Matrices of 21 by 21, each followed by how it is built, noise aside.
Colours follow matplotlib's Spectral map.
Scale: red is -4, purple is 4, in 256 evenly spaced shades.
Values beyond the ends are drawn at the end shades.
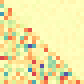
lower triangular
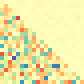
lower triangular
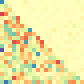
lower triangular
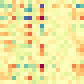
low rank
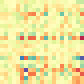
low rank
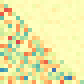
lower triangular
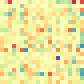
low rank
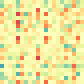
low rank
